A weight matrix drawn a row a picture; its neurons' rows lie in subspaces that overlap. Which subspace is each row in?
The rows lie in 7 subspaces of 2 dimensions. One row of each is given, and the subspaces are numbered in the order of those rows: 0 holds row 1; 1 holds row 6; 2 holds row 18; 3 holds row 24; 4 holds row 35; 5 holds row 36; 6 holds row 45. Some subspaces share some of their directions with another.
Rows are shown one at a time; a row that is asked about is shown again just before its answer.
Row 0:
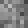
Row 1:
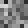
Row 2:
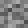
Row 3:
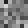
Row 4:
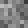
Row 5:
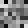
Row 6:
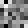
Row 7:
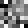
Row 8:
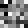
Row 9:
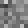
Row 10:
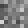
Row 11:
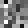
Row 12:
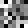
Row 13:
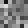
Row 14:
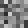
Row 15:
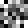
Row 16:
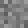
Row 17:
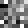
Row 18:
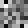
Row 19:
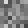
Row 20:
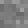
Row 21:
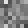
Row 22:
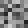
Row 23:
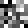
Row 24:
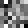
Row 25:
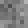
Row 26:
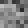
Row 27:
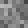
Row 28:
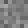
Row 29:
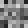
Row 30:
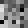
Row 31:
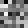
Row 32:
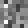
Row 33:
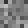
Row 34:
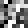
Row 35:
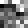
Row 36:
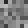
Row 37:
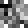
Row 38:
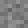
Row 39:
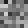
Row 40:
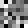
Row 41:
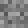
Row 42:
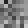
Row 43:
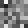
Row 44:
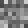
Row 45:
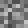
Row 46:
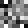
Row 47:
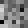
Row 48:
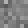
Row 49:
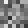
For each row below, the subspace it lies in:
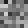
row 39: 2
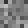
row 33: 2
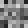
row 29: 5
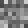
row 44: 5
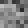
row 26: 4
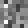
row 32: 5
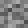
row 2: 6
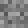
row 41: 2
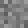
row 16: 6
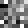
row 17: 1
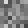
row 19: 3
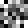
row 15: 4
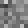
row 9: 4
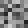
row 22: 6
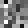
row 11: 5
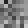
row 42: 0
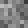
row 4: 0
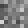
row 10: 1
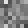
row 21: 3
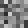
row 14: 6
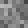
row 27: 0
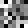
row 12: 3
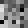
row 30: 1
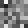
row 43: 2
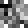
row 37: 0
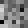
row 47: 1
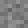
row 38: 6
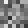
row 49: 3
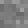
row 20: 4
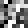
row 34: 5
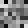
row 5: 5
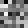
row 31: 2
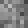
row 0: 0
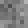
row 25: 0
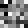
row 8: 2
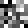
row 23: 4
